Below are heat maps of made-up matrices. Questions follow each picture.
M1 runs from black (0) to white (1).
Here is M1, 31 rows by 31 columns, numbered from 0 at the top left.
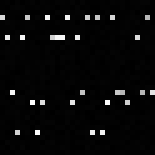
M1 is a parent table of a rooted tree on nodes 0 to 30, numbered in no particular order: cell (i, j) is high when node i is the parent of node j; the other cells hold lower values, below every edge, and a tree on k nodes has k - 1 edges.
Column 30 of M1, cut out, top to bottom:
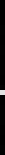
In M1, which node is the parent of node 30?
18
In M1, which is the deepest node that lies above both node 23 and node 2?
18
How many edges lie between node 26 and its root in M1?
0
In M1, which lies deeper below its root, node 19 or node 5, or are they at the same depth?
the same depth
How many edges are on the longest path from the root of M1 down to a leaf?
2
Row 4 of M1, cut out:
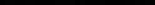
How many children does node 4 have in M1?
0
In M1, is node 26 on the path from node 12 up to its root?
yes
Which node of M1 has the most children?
3
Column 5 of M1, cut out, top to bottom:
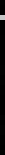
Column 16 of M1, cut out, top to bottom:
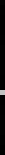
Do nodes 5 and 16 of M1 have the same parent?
no
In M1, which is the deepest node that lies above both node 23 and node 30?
18
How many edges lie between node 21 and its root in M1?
2
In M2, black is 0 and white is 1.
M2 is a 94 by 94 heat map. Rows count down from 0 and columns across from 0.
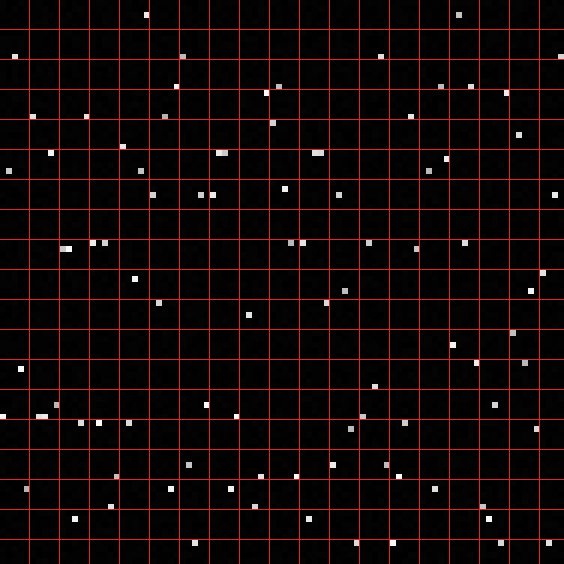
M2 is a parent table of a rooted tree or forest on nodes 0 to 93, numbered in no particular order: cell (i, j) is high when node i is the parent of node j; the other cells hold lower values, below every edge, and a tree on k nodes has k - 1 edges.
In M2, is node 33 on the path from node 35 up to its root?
no
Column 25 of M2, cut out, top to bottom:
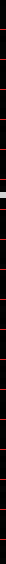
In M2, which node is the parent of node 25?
32
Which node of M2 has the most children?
40
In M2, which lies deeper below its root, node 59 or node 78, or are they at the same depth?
node 78
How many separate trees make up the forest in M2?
2
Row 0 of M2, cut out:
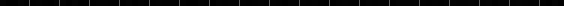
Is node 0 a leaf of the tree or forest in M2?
yes
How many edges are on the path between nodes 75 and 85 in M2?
6
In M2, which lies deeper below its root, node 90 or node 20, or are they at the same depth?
node 90
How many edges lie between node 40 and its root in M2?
0
